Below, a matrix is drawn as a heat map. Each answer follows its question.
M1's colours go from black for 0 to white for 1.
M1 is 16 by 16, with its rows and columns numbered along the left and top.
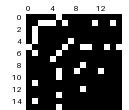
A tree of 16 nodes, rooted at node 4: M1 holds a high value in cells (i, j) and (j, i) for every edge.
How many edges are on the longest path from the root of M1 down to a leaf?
5
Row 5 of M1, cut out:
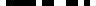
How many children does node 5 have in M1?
5
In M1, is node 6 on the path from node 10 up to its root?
yes
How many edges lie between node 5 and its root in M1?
3
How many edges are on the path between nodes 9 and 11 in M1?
4
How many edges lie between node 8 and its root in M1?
5
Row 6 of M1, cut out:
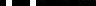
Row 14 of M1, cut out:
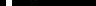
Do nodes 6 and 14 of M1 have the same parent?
yes
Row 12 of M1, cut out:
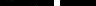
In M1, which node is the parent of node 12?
9
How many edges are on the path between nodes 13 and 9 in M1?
2
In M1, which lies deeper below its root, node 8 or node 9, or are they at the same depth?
node 8
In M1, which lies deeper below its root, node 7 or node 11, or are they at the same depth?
node 11
